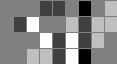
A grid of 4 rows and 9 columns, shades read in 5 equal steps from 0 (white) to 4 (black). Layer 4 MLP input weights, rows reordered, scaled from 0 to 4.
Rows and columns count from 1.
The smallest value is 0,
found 4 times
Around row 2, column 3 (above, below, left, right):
2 2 3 2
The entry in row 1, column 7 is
4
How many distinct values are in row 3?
4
